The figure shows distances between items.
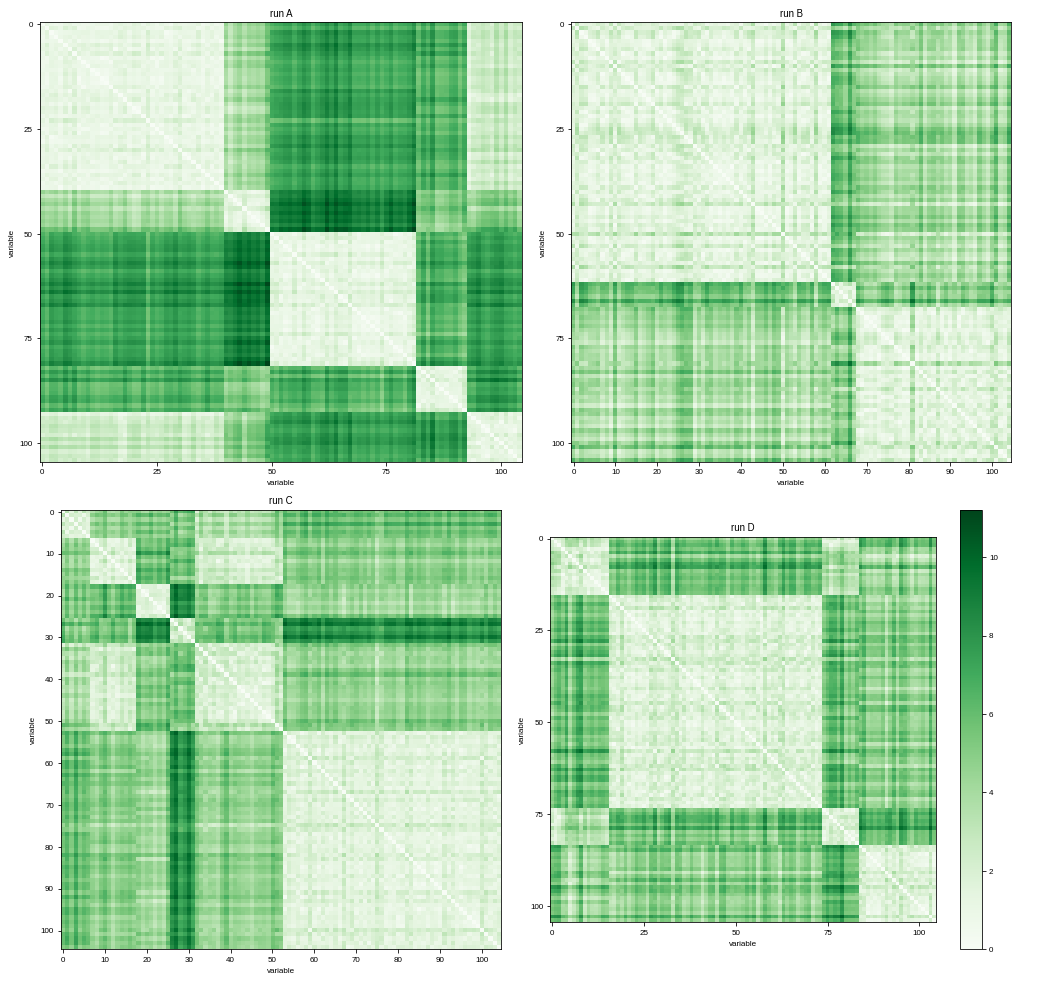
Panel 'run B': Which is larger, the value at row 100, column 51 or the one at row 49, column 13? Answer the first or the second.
the first
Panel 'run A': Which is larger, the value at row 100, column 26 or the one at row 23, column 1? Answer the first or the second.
the first
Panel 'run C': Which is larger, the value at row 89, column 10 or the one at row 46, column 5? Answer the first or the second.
the first
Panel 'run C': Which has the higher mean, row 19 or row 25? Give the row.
25
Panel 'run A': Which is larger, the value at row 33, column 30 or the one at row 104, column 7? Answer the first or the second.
the second
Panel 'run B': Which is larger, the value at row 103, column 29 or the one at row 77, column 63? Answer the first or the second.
the second
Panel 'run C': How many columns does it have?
105
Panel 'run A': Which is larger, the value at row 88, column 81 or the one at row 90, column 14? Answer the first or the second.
the first
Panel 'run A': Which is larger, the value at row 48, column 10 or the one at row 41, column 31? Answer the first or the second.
the first
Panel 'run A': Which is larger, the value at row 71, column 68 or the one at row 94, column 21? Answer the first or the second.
the second
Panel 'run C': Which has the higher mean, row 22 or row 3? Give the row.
3
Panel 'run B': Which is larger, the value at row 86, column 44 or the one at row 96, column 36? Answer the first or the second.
the first
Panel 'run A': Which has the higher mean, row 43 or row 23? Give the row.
43
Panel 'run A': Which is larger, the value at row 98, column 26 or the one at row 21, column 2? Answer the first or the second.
the first
